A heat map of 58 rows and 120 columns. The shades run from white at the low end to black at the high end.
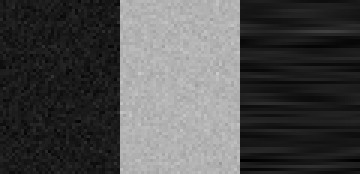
The table splits into one row of 3 panels. Panel 1,1: very high, fine-grained, faint in contrast. Panel 1,2: low, fine-grained, faint in contrast. Panel 1,3: very high, streaked across, faint in contrast.
